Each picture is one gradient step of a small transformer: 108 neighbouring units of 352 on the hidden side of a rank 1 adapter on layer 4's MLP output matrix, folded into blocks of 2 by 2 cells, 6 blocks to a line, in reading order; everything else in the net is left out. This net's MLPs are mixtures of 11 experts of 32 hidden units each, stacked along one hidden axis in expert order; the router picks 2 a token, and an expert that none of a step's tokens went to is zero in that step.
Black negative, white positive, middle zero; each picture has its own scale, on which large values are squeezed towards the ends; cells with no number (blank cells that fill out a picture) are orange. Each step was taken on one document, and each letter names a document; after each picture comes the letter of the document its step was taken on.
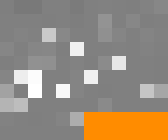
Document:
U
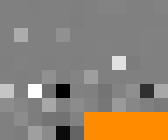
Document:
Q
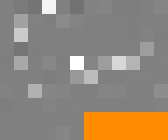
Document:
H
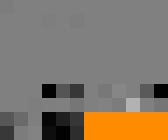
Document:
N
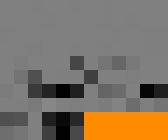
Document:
N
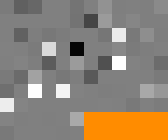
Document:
U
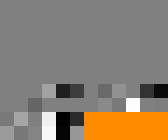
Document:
N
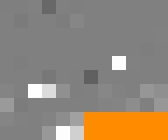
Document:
Q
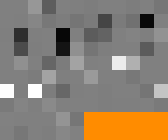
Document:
H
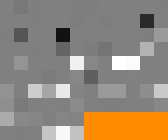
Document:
Q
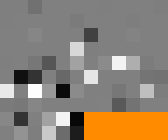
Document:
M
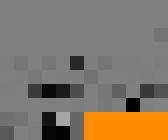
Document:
N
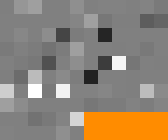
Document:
U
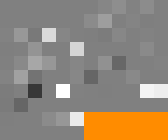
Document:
U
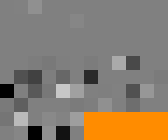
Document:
M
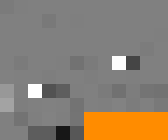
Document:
Q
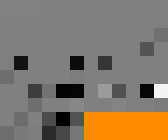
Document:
N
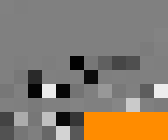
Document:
N
